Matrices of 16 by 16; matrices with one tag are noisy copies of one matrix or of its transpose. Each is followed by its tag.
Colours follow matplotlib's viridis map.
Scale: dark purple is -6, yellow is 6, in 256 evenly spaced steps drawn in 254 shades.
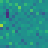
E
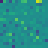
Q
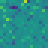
E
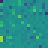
Q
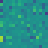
Q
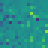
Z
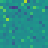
E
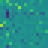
E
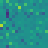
E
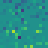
Z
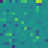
Q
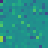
Q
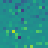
Z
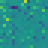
E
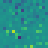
Z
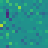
E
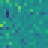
E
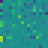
Q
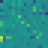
Q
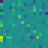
Q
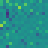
E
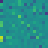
Q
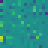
Q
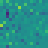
E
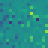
Z
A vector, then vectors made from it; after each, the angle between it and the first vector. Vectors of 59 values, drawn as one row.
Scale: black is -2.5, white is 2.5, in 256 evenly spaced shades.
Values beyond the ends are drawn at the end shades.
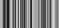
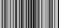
orthogonal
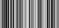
orthogonal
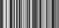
nearly opposite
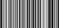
partly opposed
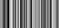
nearly parallel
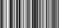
nearly opposite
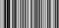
partly aligned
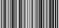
orthogonal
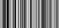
nearly parallel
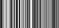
nearly opposite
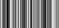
nearly parallel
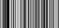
partly aligned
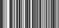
nearly opposite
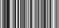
nearly parallel
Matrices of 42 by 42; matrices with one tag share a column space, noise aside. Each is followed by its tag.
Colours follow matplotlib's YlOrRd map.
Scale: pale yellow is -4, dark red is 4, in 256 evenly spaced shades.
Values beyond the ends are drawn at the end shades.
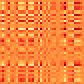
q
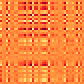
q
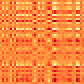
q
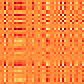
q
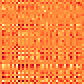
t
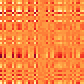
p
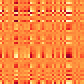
p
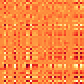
t
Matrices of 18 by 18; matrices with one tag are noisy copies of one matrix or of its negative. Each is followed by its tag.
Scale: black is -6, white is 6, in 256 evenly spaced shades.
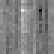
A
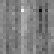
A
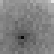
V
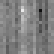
A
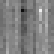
A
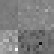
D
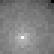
V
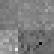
D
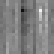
A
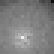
V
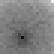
V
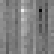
A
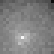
V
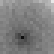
V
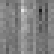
A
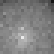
V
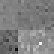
D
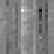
A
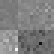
D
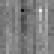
A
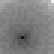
V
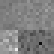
D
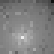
V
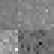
D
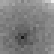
V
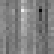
A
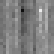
A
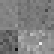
D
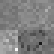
D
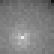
V
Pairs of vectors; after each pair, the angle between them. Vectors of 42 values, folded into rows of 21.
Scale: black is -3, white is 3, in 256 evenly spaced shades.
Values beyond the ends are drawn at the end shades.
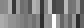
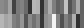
nearly parallel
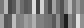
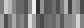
partly aligned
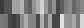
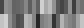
partly aligned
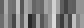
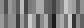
nearly opposite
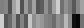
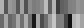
partly opposed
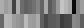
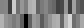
partly opposed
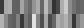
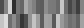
partly aligned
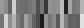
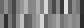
nearly opposite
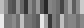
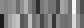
partly opposed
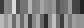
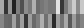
partly opposed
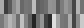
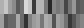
partly opposed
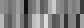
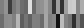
orthogonal
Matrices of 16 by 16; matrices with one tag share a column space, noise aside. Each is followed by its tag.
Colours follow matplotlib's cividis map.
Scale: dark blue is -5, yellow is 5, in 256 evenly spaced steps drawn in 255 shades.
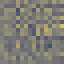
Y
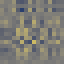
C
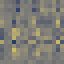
C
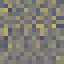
Y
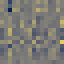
C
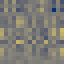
C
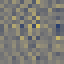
Y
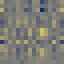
C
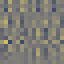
C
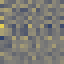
Y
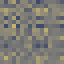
Y
